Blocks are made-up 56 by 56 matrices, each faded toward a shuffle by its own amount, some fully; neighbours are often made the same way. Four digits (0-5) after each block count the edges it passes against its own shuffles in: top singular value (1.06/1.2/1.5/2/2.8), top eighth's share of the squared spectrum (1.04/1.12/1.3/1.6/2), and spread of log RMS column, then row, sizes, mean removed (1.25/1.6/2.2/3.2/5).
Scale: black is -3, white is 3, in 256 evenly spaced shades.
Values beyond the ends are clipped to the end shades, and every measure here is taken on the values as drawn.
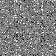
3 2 1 1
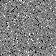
0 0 0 0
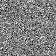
1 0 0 0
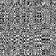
4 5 3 3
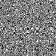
3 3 1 1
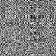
4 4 2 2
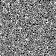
0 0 0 0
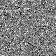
0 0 0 0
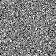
2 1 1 0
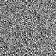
3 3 1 2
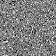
3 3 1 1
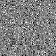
3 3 1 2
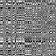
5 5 3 4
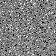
2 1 0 0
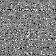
2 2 0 2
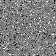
0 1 0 0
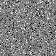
0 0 0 0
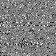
2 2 0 2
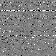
3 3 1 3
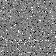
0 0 0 1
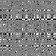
5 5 2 3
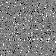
3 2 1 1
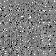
3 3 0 1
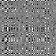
5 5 3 3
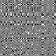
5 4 3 3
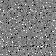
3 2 0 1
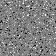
1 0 0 0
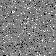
1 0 0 0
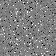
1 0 0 0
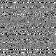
3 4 0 3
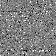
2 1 0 1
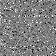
1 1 0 1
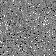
0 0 0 0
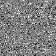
3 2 0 2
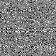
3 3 0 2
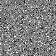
1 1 0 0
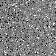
1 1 0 1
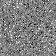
0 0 0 1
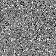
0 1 0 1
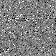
1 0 0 1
